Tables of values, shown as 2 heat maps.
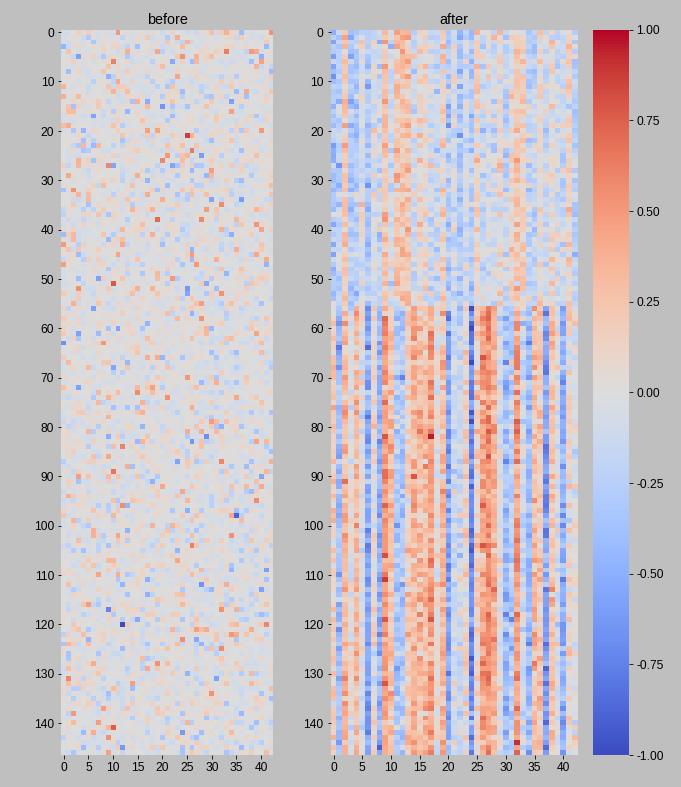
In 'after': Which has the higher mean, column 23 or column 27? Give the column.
27
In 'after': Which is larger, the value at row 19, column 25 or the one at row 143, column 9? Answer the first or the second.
the second
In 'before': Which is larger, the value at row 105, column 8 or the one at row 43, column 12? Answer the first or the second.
the second
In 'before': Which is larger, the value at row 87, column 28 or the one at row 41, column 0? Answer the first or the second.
the first
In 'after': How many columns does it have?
43
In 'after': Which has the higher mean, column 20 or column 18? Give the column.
18
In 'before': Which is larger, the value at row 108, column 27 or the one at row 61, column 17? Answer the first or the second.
the second
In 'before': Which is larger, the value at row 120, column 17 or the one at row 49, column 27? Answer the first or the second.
the second
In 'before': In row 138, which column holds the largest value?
2
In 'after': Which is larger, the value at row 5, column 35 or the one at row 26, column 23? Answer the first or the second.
the second
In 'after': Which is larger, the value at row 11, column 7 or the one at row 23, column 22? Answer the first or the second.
the first
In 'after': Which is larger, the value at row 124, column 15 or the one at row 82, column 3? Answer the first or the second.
the first
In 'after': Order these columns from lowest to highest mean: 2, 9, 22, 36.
22, 36, 2, 9
